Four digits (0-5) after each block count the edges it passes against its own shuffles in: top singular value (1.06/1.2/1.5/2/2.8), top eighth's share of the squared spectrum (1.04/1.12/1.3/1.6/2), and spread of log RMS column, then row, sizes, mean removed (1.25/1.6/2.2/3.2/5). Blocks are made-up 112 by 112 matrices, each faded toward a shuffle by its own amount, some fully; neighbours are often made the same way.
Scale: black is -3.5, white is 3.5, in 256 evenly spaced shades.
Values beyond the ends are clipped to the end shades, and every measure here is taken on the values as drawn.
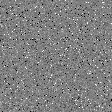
1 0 0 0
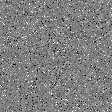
0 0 0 0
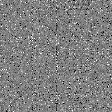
4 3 2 1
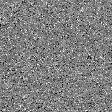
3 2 0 0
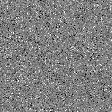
3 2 0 0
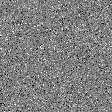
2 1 0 0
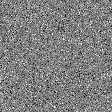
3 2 0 0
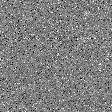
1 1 0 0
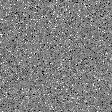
0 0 0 0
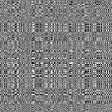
5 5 4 4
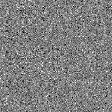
4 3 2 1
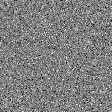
3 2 0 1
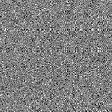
4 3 2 2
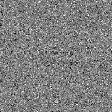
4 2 1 1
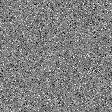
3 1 0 0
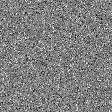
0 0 0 0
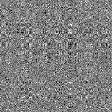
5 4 3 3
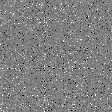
2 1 1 1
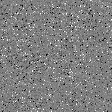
1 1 1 1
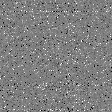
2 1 1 1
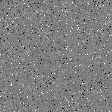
0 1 0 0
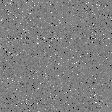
2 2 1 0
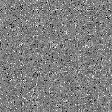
4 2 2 1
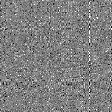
4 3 2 1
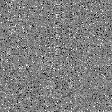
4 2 1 1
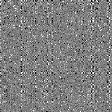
5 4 3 2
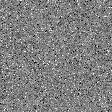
0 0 0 0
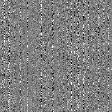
2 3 4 0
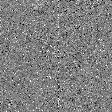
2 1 1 0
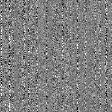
2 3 4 0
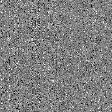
1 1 3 0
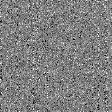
1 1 3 0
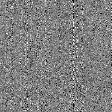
2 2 3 0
